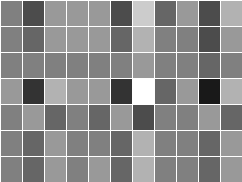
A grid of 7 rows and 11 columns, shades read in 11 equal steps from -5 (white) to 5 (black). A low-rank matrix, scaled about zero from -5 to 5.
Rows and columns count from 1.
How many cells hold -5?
1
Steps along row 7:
up down up down up down up same up down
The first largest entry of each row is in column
2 10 10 10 7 2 2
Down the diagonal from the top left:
0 1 0 -1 1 1 -2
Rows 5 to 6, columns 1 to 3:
0 -1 1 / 0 1 -1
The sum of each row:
-2 -2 0 -2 2 -1 -2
